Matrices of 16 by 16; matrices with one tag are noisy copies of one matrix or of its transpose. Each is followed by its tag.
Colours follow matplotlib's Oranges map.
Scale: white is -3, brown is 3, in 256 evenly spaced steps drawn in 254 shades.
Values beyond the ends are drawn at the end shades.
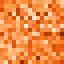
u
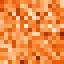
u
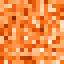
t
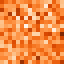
u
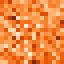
u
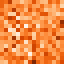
u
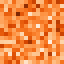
t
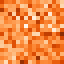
u
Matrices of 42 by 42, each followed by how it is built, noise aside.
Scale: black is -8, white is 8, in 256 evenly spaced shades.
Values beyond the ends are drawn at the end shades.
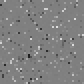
sparse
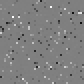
sparse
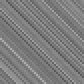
Toeplitz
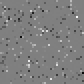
sparse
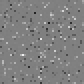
sparse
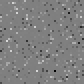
sparse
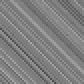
Toeplitz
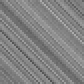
Toeplitz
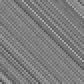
Toeplitz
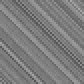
Toeplitz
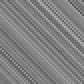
Toeplitz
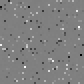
sparse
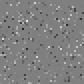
sparse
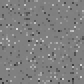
sparse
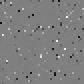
sparse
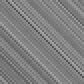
Toeplitz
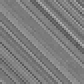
Toeplitz
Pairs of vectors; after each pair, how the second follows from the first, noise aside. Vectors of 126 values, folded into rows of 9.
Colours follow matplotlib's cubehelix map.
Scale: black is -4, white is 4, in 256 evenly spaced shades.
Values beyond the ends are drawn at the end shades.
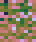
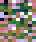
scaled up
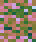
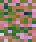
reversed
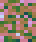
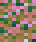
shuffled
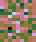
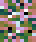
scaled up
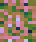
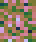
copied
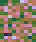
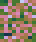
copied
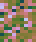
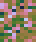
copied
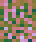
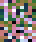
scaled up
